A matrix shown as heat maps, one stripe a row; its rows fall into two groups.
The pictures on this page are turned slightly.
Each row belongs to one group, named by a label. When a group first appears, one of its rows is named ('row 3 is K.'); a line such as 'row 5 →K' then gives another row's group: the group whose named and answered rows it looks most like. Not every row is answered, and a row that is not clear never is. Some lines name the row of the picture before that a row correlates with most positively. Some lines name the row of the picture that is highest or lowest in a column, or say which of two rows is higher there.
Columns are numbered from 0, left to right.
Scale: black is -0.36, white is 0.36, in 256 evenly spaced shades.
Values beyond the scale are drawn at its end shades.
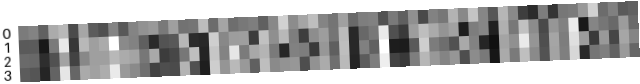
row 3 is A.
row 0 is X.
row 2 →A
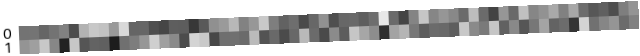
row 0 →A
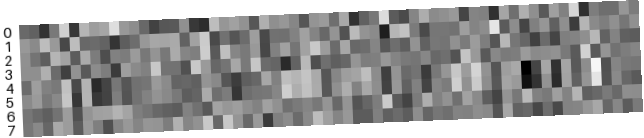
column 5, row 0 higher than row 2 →No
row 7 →X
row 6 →A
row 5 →X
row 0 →A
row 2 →X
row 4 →X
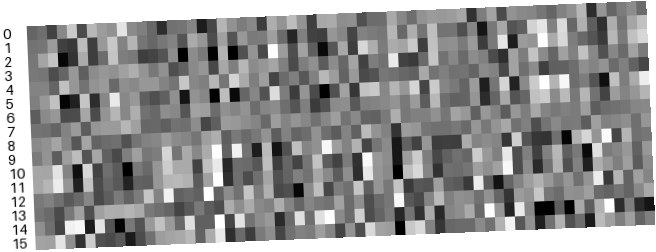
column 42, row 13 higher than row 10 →Yes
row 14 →X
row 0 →A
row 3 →A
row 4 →X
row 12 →A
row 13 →A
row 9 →X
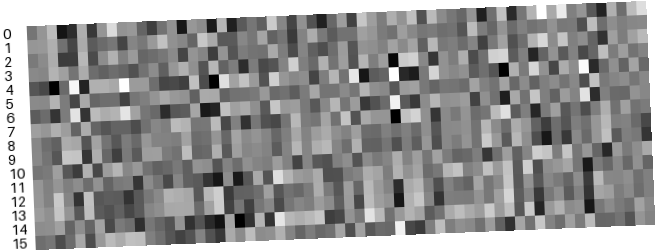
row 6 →A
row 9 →X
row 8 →X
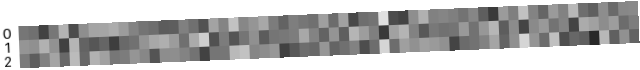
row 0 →A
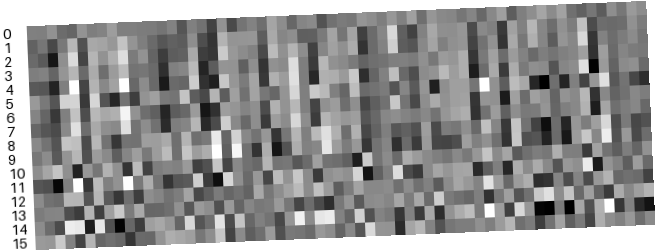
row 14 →X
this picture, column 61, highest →13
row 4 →A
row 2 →A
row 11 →A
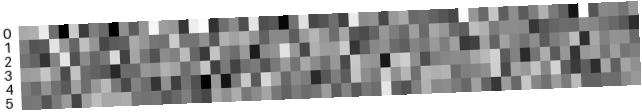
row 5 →A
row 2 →A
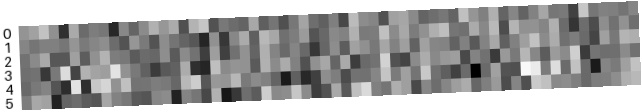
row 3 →A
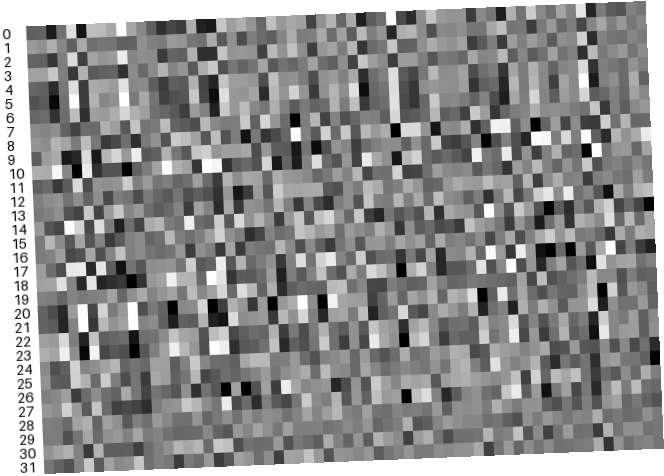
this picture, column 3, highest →14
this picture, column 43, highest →20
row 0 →A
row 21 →A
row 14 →X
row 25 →X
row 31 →A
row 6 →A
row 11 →A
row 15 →X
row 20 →A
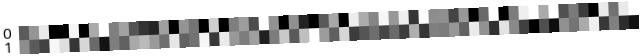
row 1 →X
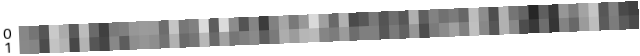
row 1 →X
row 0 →X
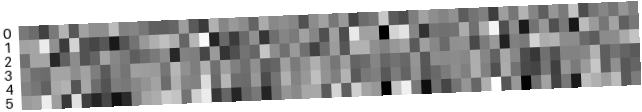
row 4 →X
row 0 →A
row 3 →X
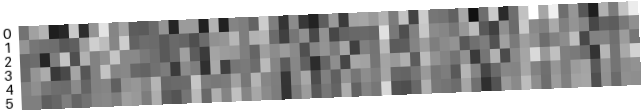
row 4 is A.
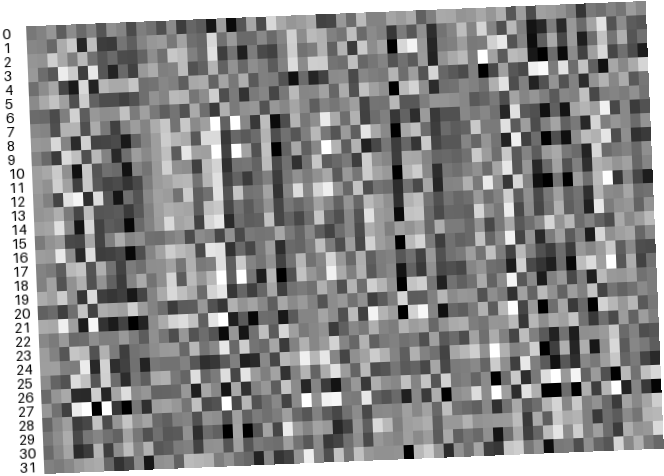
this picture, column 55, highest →18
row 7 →X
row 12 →X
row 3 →X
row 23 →X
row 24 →X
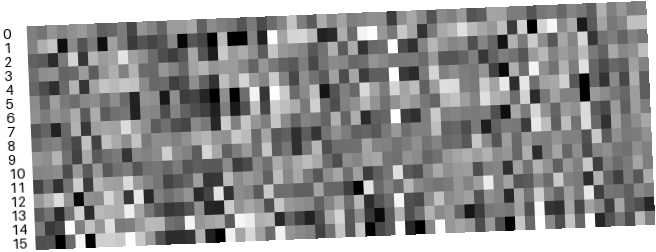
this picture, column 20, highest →14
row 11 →A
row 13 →A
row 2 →A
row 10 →X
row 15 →A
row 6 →X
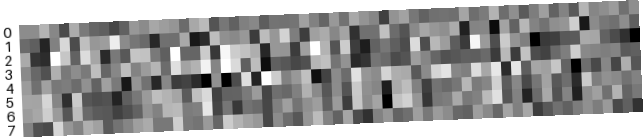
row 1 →A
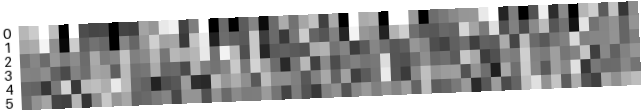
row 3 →A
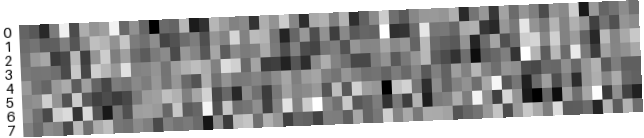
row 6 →X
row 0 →A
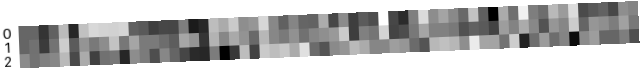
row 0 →A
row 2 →X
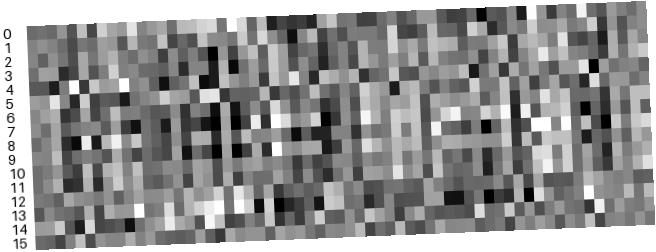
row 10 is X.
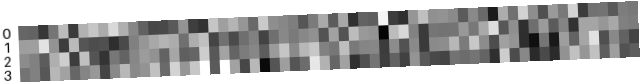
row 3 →X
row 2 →X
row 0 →A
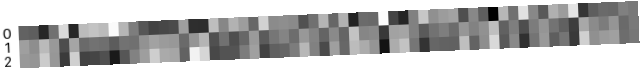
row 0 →A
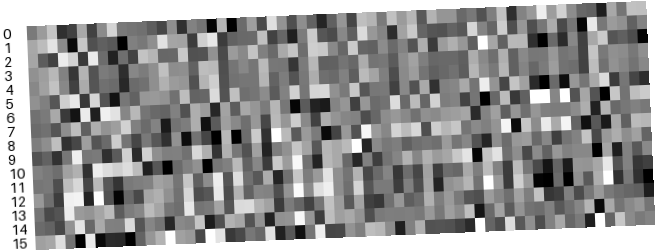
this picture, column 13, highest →15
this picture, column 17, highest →15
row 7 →A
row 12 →X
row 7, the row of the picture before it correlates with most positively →0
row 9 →A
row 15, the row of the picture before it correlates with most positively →2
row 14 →A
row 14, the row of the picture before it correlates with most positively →0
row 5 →X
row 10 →A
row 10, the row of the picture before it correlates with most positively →0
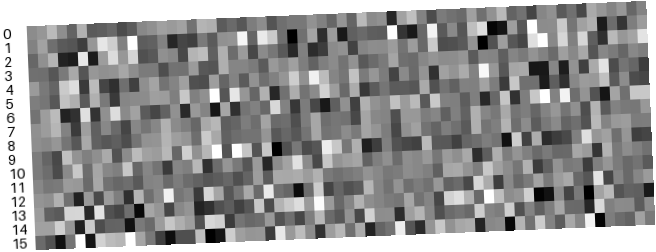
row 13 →X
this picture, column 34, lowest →9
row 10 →A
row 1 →A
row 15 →A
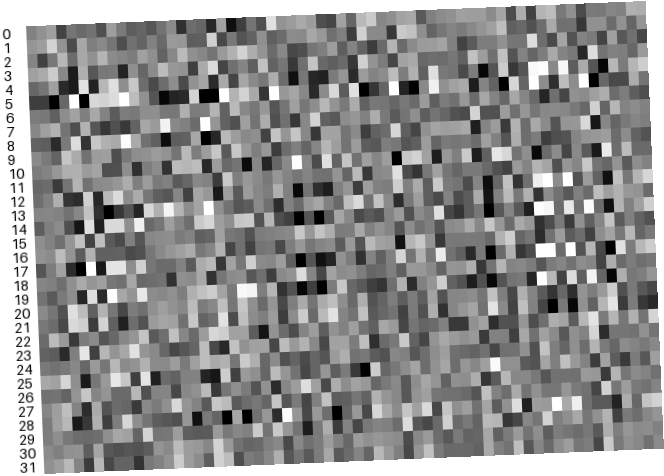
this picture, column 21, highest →19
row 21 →X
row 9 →X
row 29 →A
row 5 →A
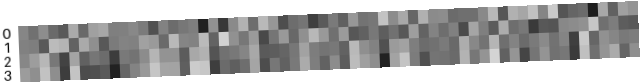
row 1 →X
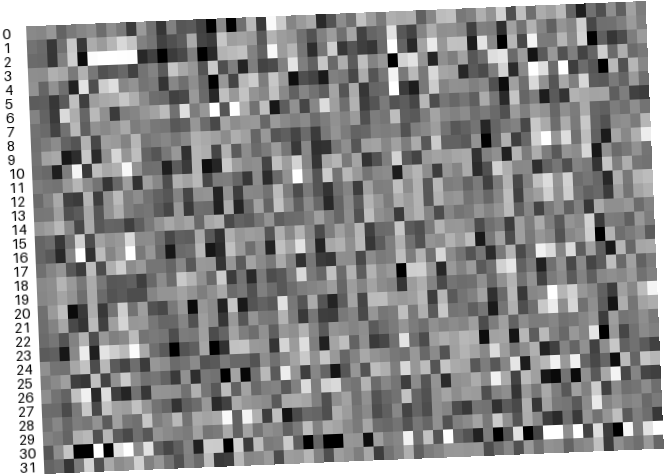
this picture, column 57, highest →26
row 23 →A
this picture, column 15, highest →6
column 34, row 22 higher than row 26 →No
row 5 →A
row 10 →A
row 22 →A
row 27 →A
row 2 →A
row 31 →A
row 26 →X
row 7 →A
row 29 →X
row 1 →A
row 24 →X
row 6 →X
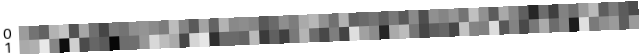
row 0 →X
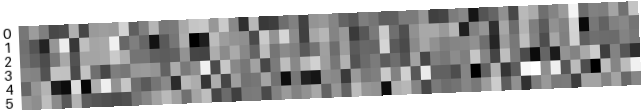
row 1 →A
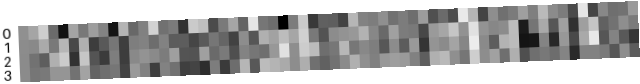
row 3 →X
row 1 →X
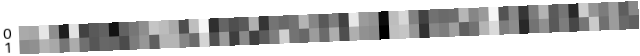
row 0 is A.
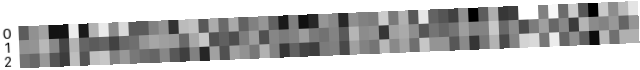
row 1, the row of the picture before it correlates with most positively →0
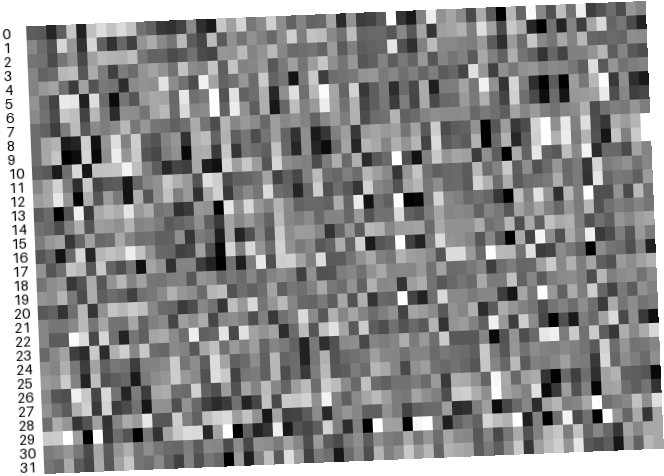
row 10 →A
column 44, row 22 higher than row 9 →No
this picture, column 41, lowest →28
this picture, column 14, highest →29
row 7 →A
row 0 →A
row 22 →X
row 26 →X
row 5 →X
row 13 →A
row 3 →X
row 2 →A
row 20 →A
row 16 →A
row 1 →X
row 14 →A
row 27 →X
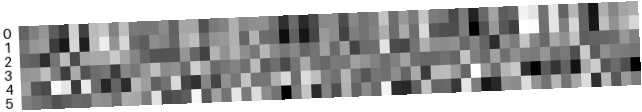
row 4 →X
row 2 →A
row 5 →A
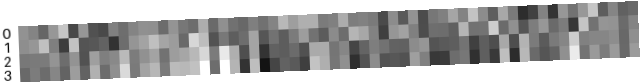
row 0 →X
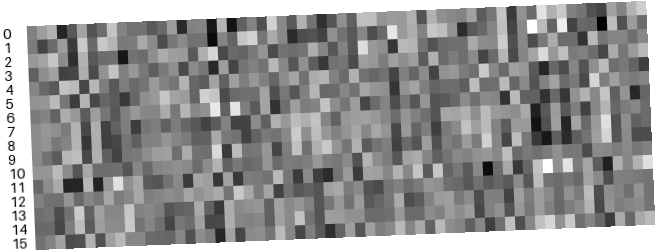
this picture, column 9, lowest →2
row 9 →X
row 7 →X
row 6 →X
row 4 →X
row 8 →X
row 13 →A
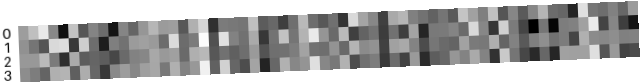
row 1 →X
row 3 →X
